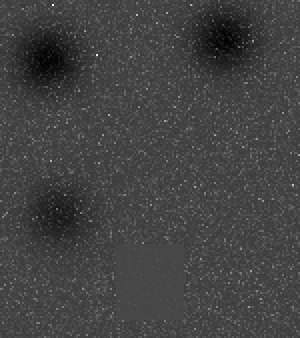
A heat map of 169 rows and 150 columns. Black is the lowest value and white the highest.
The bottom middle is the calmest part. In the bottom middle lies a patch that is calmer than the rest. No single row or column stands out from its neighbours. There are three dips.
